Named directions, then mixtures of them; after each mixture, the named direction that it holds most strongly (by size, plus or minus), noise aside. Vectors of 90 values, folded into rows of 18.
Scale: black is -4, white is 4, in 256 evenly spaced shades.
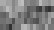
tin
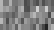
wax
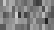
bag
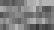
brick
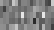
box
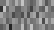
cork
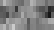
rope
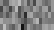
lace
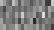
box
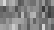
rope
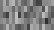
bag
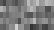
brick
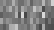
box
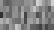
brick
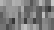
tin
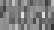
box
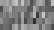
box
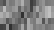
rope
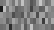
cork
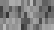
lace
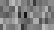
lace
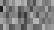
lace
